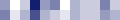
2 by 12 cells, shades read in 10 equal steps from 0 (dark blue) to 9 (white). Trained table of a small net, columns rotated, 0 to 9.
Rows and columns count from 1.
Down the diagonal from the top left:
5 8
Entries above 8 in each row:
2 0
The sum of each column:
9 17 13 2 11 11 17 12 14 14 9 13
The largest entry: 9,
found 2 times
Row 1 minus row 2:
1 1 1 -2 -1 -3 1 0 0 0 -1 1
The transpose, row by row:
5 4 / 9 8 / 7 6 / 0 2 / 5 6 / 4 7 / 9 8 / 6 6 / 7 7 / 7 7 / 4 5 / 7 6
